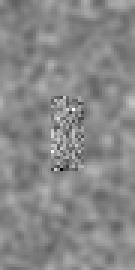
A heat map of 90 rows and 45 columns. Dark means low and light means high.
The halves do not mirror each other. A few values lie far out on both sides of the bulk. An odd patch, rougher than its surroundings, sits in the centre. The centre is the roughest part. There is no overall slope.
